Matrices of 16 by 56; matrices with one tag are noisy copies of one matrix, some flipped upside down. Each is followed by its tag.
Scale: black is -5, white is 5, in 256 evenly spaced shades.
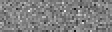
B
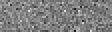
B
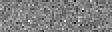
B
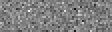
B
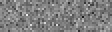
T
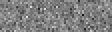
T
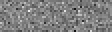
B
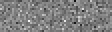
B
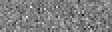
T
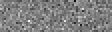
B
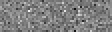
B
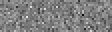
T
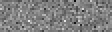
B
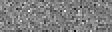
B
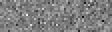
T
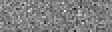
B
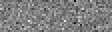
B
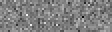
T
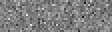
T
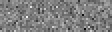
T
